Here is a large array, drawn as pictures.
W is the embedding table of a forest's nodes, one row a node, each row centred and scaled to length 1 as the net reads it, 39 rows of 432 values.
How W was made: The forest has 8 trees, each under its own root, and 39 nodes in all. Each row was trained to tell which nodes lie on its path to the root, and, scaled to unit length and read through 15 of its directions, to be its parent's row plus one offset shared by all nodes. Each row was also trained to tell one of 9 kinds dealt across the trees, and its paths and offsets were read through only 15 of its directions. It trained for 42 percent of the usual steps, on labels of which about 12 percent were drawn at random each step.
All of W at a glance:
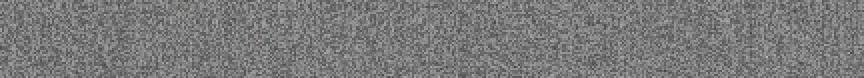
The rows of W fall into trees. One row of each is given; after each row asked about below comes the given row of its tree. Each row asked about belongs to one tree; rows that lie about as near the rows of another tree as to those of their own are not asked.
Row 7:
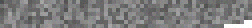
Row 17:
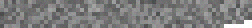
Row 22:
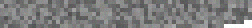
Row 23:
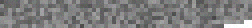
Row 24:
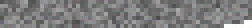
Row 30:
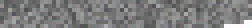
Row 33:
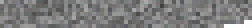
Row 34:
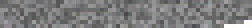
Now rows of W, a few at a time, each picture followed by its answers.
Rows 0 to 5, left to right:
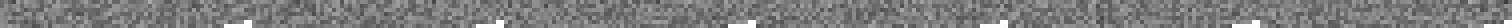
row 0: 34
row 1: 33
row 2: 23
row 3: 23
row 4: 23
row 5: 22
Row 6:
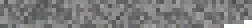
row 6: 33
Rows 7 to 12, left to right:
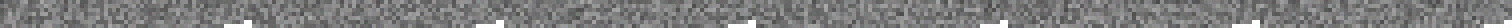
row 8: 30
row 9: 34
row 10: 7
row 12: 17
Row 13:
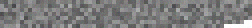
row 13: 34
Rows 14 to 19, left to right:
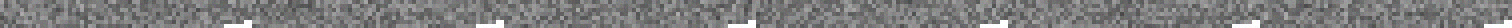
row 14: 22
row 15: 33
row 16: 22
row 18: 23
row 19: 33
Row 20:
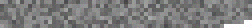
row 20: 30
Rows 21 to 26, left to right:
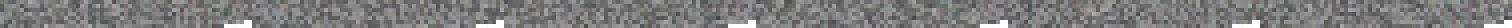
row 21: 23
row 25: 30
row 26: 7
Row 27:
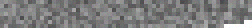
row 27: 22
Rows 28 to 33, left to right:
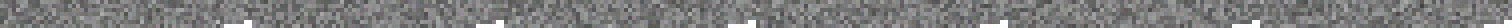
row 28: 17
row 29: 24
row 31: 34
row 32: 24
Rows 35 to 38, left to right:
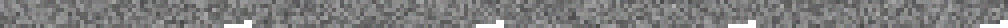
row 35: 22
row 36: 33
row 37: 30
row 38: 7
